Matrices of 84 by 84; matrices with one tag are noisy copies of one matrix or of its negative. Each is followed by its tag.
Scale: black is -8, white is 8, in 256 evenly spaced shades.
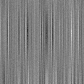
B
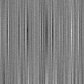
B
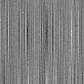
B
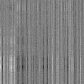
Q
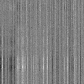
Q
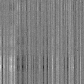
Q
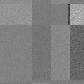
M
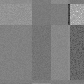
M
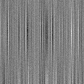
B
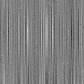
B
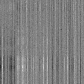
Q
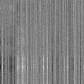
Q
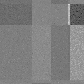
M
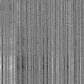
Q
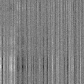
Q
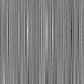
B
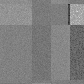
M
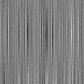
B
